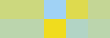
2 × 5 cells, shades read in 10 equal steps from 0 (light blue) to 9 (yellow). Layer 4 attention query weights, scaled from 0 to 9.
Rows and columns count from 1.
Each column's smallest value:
3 3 0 2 3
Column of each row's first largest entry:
4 3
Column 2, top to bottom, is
5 3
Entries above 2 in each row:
4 4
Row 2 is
3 3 9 2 3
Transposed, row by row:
5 3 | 5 3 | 0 9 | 7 2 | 4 3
